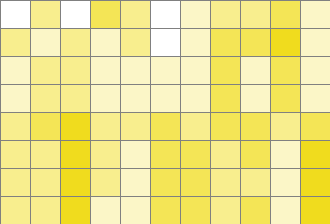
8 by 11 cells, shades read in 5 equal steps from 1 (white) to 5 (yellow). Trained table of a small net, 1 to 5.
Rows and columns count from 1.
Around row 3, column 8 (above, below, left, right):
4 4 2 2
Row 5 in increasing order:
3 3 3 3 3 4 4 4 4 4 5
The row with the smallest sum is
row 1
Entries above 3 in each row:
2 3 2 2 6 5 4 5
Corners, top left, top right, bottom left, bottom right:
1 2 3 5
